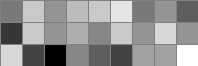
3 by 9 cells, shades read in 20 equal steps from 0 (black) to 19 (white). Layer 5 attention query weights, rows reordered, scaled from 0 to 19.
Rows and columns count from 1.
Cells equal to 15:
4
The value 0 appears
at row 3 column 3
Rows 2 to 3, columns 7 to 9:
11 16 11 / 12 12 19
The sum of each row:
108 106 86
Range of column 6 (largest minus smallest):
12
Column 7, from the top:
9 11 12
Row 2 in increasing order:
4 10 11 11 11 13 15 15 16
